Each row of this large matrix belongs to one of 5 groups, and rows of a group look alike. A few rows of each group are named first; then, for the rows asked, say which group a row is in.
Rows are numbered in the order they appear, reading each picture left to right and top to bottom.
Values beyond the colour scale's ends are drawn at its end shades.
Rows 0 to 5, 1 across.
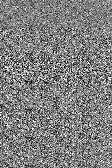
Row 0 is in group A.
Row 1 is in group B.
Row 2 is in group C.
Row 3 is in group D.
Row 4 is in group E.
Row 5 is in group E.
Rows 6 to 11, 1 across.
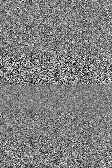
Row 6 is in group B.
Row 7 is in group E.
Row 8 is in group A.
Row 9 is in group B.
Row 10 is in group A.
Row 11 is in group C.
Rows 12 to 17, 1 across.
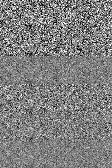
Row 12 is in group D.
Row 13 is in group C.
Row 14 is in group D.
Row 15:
B
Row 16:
B
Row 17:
B
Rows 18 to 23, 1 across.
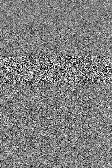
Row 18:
B
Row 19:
A
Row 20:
B
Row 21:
A
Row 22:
E
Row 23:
A
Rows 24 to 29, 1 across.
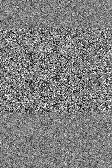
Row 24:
A
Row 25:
D
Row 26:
C
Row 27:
C
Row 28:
B
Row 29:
E
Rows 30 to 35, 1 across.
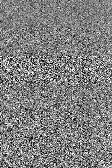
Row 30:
A
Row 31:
A
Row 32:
E
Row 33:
C
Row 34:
A
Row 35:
E
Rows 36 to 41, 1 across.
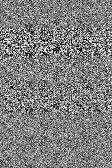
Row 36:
C
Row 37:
C
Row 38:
B
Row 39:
C
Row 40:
B
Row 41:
D
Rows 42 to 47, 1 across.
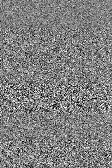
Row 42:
A
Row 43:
C
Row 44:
E
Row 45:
C
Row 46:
E
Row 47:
B
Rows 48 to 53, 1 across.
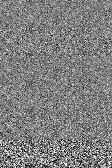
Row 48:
B
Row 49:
B
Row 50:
E
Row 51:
B
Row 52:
D
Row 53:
C
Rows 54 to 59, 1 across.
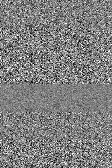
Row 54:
C
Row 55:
A
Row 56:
A
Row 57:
C
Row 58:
E
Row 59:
E
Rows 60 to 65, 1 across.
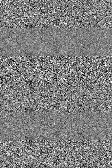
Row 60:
C
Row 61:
D
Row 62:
D
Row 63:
C
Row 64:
C
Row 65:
B
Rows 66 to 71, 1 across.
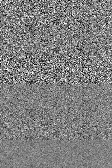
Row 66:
C
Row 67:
C
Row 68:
E
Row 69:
E
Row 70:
C
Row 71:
A
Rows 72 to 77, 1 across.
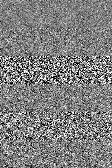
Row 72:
D
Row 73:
D
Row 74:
C
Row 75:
E
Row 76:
B
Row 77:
E
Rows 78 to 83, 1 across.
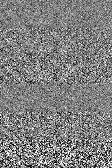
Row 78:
D
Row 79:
D
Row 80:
D
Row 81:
E
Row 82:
E
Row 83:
D
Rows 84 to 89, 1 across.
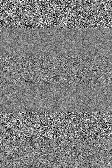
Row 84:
D
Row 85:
E
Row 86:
C
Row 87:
D
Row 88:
B
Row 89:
A
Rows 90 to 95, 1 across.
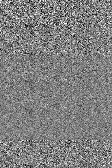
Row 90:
C
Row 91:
A
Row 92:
C
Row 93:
C
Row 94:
B
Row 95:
B
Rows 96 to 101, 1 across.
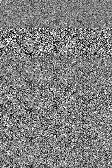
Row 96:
C
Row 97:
D
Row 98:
D
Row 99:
D
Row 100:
E
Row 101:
B
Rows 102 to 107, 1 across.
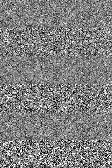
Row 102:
D
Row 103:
E
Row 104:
D
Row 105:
D
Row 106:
D
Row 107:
B
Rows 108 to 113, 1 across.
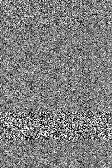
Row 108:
C
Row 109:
C
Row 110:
E
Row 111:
A
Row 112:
C
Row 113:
C
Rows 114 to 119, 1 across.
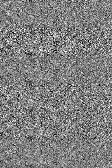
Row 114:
B
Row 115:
D
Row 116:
D
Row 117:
B
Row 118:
D
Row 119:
D
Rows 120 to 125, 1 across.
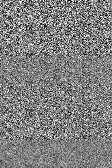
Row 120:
B
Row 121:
B
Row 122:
E
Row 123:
E
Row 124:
B
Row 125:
D
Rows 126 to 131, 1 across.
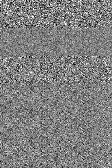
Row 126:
E
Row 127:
E
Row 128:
B
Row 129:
A
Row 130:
A
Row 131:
A
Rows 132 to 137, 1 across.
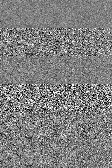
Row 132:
D
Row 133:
E
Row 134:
E
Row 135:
B
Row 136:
D
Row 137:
D
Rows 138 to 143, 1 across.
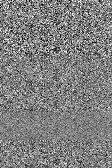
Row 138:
E
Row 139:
C
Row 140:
D
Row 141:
A
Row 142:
A
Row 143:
C
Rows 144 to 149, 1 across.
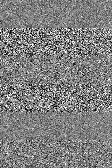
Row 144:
D
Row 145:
E
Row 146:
A
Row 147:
D
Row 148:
E
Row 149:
E
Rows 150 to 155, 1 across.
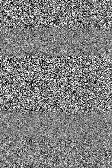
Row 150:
C
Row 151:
C
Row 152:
E
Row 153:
A
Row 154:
B
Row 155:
B
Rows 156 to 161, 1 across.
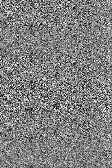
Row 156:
A
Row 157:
A
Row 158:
A
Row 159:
C
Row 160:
A
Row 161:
B
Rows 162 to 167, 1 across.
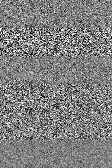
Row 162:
C
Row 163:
A
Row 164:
B
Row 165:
C
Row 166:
B
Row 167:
C
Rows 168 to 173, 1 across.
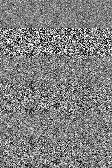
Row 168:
D
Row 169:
B
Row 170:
E
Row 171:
C
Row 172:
B
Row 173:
C
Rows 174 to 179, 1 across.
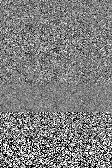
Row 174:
C
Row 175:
C
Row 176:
D
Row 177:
D
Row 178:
C
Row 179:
E
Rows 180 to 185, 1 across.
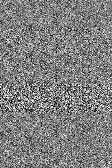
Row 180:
D
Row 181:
B
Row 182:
E
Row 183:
E
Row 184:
D
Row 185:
C
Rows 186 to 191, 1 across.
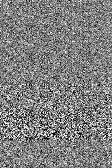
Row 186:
E
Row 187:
E
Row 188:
C
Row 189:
B
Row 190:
C
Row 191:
B
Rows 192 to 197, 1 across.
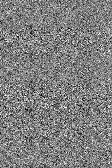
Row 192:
D
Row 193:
A
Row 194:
A
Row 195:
C
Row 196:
C
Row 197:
B
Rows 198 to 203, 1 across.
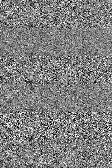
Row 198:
A
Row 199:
E
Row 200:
D
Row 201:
A
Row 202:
B
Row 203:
D
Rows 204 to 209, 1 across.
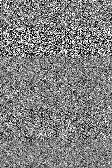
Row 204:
E
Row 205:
E
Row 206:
B
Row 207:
A
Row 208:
D
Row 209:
B
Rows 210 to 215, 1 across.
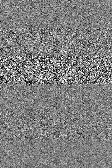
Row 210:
A
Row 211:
D
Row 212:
D
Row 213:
E
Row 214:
C
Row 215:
C
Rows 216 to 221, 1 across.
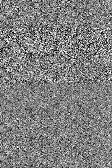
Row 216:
A
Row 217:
D
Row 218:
B
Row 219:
C
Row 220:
A
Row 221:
A
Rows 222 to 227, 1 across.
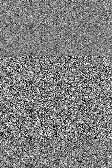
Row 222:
B
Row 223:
A
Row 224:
B
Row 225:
E
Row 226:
D
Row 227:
C
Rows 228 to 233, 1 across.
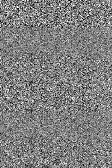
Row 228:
A
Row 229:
A
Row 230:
A
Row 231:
E
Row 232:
A
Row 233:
C
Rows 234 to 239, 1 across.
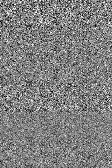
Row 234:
D
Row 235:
E
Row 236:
D
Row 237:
B
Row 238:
E
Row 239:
D
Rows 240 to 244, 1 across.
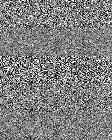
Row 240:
B
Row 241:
E
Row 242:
A
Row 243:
A
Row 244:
D
